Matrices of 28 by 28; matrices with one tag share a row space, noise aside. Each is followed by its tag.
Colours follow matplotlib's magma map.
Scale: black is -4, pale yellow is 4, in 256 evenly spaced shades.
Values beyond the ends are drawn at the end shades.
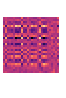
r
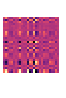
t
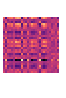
r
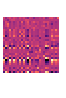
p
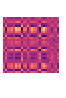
r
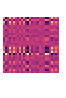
p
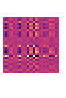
t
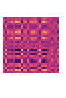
r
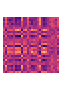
r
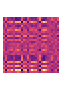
r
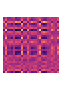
r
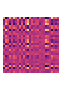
p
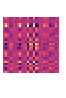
t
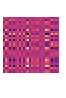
p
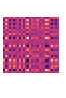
p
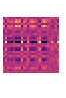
r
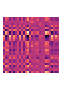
p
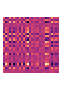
p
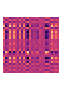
p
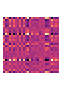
p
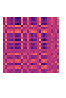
r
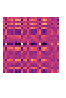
r
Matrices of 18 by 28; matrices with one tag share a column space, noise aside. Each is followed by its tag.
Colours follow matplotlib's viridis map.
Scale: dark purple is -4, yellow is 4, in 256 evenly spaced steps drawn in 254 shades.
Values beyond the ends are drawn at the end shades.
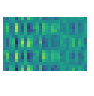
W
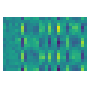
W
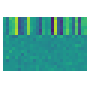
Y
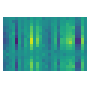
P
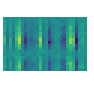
P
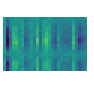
P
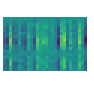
P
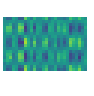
W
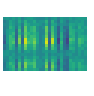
P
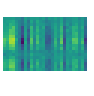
P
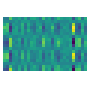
W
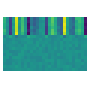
Y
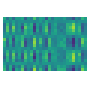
W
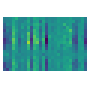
P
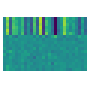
Y
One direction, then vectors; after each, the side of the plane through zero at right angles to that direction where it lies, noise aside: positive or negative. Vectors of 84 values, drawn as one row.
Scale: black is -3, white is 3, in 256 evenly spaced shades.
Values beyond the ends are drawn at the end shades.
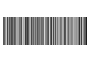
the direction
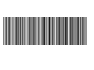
negative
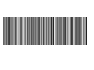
positive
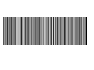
positive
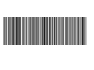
negative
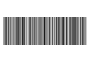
negative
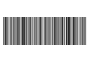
negative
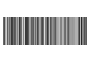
positive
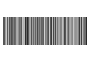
positive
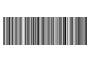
positive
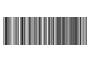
negative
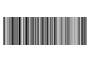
positive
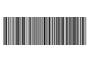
negative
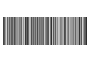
positive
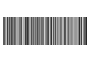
positive
